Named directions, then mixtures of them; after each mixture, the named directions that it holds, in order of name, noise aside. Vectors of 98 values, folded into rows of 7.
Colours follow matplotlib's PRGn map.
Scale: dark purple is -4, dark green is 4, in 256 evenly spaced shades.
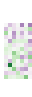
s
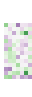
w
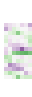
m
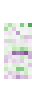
m, s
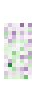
s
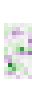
m, s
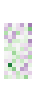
s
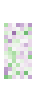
s, w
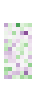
w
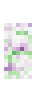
m, w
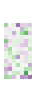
w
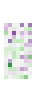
s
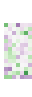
w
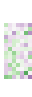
s, w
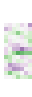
m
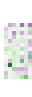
s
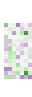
w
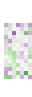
s, w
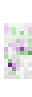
m, s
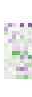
m, s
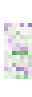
m, s
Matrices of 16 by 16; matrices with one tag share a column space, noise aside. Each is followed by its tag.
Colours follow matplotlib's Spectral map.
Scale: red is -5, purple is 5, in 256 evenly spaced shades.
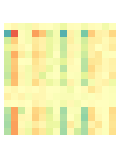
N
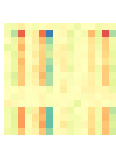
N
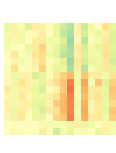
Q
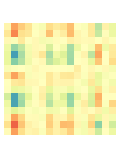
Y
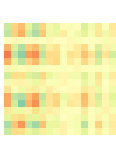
Y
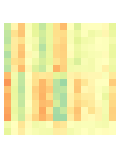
Q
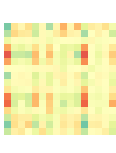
Y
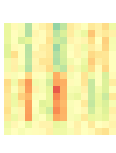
Q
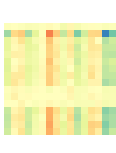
N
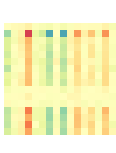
N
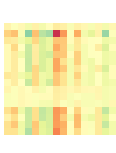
N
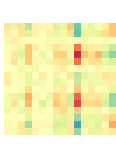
Y
